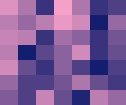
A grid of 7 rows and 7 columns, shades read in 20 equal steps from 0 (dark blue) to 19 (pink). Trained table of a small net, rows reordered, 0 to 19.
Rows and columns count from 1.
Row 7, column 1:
9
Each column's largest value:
17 14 15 19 16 14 11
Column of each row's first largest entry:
4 4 1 5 1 5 3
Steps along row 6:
down same up up down down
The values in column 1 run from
9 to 17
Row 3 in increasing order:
3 3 8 10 12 14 15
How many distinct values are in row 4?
7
